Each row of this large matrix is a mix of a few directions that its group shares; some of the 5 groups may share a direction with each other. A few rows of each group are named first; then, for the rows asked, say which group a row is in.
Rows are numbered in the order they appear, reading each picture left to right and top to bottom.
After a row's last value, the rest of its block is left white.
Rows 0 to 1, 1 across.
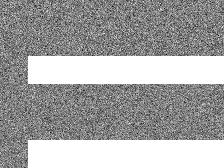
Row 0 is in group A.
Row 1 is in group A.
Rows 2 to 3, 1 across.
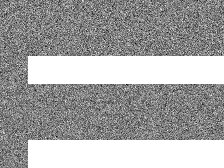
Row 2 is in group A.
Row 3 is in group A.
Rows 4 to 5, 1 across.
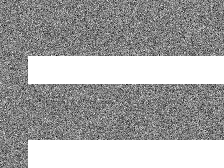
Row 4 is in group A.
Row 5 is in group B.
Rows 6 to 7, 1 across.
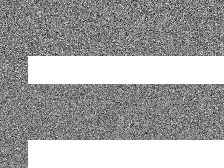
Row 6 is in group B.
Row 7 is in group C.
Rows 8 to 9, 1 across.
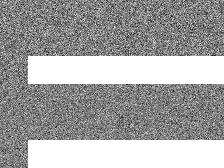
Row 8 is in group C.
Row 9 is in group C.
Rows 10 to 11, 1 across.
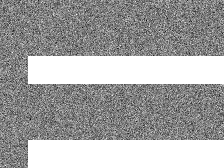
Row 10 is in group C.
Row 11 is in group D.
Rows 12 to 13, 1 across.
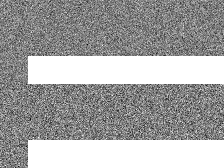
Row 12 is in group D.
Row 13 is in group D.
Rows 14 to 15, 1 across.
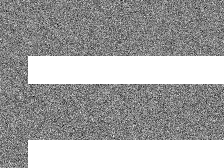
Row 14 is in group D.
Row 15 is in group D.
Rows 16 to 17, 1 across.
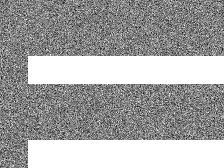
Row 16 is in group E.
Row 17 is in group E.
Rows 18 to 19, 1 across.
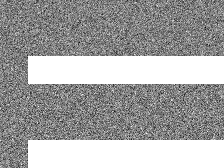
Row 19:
C
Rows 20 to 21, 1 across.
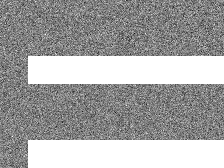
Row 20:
C
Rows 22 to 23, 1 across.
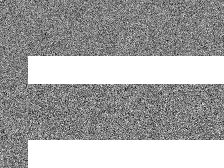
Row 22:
C
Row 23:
A
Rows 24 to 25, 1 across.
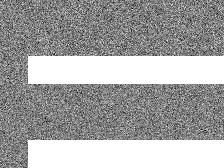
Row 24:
C
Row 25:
C
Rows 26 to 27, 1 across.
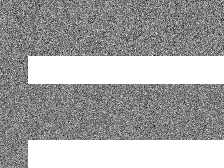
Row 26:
D
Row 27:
A
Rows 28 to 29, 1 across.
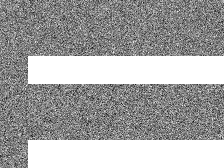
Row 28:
D
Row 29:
A
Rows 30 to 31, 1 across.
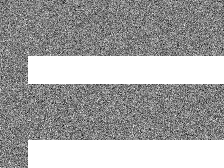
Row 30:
E
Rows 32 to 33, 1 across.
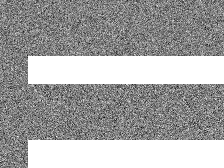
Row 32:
B
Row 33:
A
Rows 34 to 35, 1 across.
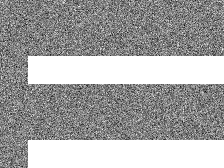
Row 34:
E
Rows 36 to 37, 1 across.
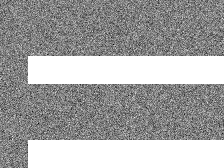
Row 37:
C
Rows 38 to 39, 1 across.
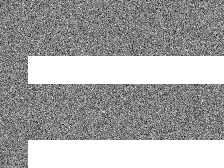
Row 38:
D
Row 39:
A
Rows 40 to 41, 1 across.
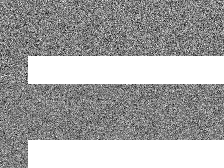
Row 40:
E
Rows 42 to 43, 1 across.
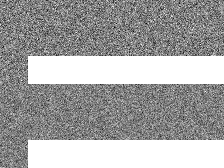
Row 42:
C
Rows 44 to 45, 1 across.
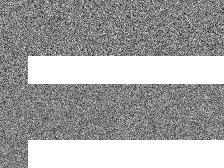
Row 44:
A
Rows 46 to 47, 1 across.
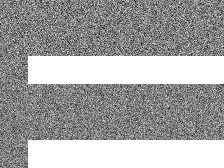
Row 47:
D
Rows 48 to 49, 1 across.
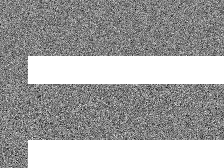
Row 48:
A
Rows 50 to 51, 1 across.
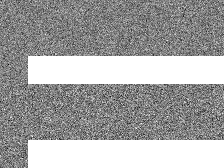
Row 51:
A
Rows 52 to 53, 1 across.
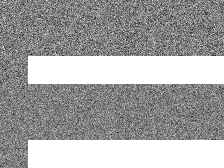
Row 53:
C
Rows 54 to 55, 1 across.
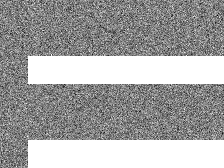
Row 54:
A
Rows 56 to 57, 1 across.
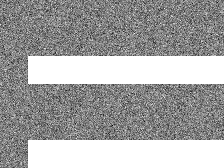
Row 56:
A
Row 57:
C
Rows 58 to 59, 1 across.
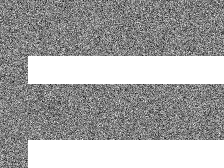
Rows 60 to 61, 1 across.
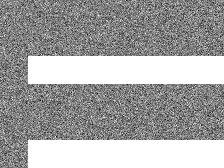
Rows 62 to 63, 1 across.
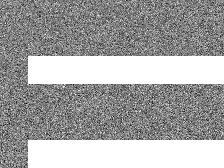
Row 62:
B
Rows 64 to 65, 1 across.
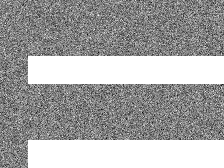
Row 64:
A
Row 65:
D
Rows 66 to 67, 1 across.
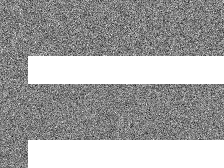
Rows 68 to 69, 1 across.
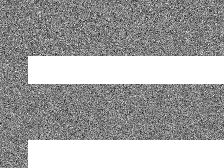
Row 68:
B
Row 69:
D
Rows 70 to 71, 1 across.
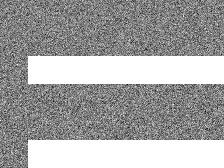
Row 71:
B
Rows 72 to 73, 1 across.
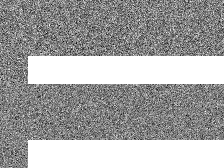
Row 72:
D
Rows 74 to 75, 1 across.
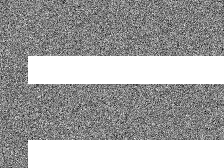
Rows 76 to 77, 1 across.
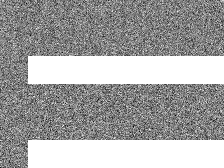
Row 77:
D
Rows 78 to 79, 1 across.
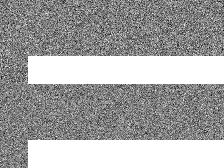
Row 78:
E
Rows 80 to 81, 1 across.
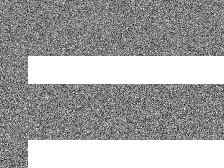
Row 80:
E
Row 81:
E
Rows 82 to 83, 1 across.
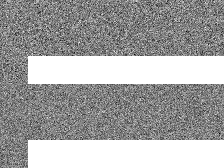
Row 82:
B
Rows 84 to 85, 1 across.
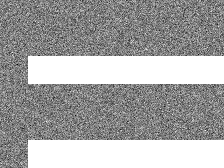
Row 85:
C
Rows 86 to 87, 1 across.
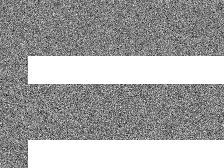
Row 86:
C
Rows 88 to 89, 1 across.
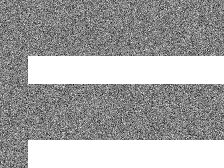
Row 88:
A
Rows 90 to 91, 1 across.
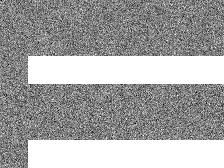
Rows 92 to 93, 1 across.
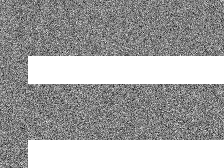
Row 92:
D
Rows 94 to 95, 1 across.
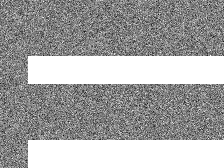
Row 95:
A
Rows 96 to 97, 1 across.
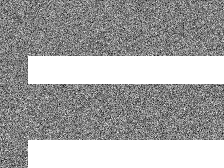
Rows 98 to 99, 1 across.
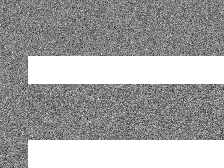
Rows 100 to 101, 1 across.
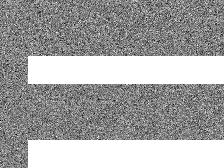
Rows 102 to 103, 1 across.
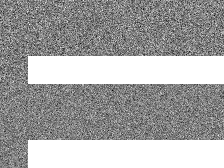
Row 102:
E
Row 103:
A
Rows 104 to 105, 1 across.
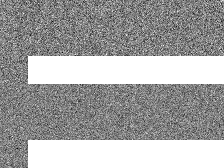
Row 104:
D
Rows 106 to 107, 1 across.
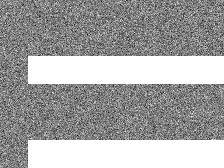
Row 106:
B
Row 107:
C
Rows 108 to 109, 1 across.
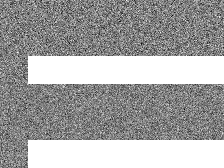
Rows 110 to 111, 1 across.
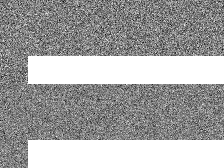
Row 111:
A
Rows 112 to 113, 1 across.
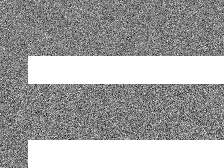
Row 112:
C
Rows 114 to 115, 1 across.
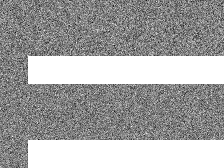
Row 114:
D
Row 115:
A
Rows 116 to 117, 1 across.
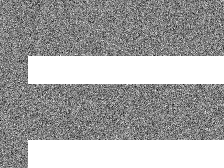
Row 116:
D
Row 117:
B
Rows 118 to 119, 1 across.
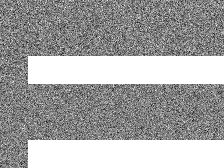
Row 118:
E
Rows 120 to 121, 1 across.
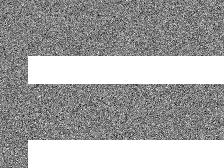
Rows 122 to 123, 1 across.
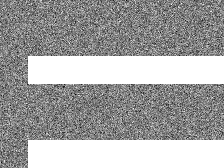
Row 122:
A
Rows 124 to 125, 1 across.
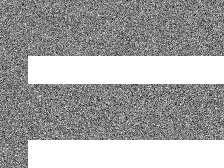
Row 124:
B
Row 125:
B
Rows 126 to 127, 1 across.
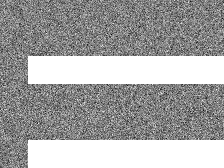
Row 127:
A
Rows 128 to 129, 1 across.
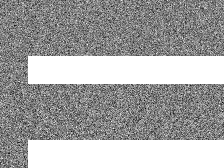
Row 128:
D
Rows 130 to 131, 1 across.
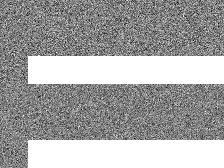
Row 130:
A
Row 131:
B
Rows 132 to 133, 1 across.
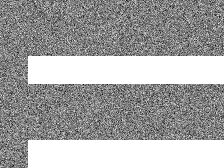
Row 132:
A
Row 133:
E
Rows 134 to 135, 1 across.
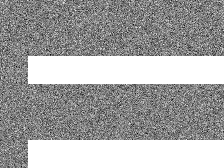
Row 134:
E
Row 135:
A
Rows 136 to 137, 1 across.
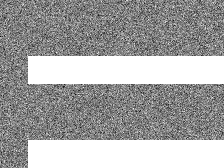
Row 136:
B
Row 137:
E
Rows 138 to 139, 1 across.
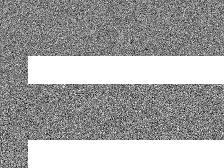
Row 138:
C
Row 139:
E
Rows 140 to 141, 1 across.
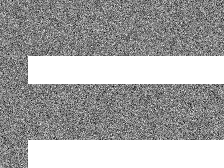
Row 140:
D
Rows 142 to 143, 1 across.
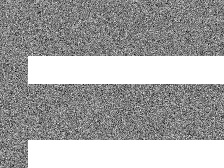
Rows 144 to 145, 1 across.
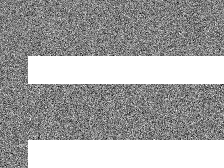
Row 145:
D
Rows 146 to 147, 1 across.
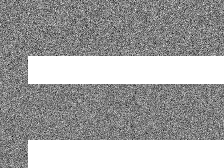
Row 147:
C
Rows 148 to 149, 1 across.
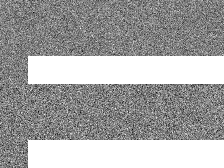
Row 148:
D
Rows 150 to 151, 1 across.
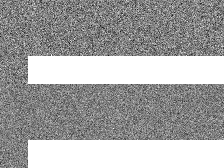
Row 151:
D
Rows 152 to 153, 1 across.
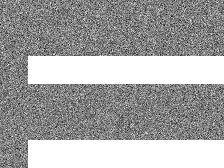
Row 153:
C
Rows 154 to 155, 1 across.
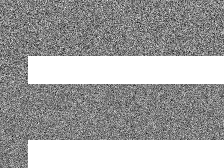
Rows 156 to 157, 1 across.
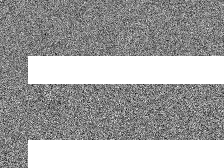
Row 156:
C
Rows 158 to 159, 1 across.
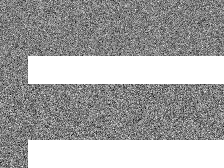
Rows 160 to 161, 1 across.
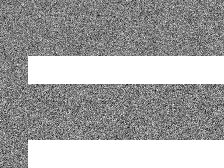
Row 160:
C
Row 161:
B
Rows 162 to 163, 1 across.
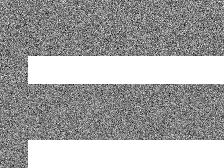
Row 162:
E
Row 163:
E
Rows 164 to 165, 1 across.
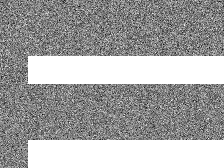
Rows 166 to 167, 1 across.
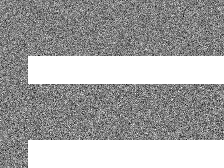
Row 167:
A
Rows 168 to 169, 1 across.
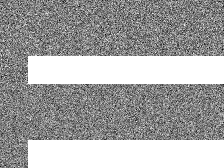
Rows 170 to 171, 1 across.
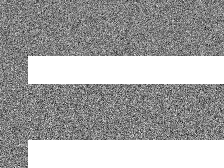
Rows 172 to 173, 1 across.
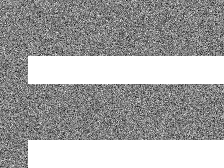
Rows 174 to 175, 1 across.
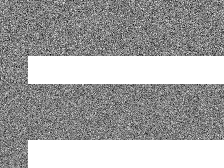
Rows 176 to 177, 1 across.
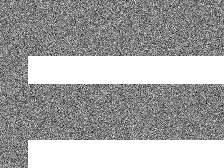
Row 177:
D
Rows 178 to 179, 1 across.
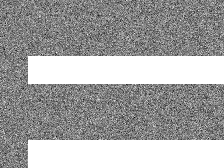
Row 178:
B
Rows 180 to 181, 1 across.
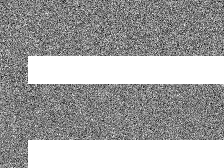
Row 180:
E
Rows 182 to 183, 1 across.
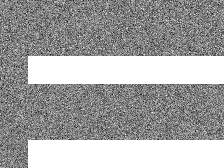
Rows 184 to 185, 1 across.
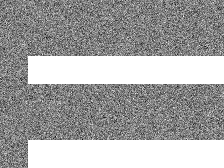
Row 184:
C
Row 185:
A
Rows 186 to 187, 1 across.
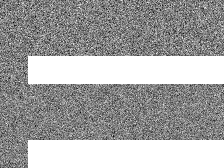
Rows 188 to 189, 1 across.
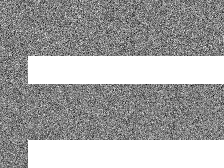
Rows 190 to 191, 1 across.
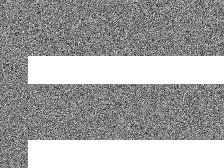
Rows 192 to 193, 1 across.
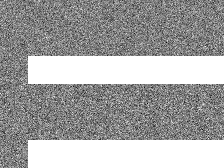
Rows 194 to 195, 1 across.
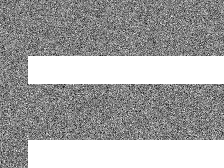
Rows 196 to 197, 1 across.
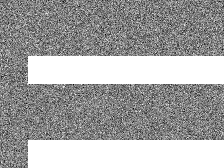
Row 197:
E
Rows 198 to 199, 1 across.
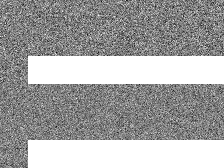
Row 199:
C
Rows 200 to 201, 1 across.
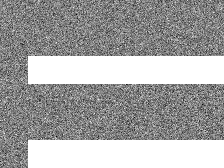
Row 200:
C
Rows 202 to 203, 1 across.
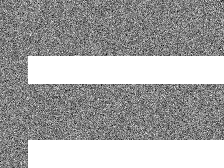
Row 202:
D
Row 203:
C
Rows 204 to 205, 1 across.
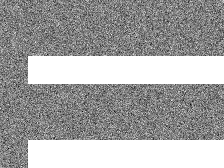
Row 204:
D
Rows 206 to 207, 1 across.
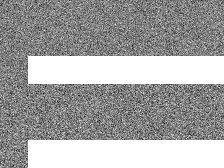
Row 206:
D
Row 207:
E
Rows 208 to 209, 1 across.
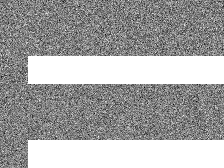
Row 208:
E
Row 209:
A
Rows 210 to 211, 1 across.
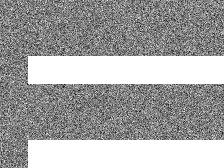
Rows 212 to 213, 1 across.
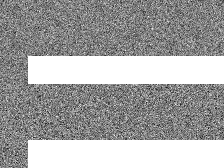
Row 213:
B
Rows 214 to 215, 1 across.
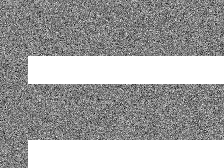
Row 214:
B
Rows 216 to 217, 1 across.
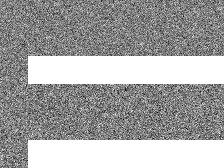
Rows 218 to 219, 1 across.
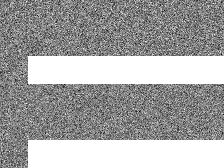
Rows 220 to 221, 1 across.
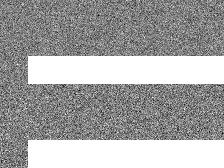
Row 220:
C
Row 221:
E
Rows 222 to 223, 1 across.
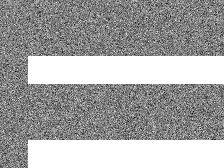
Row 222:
B
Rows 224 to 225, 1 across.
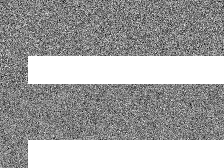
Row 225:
C
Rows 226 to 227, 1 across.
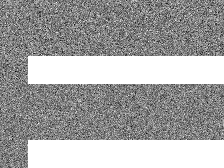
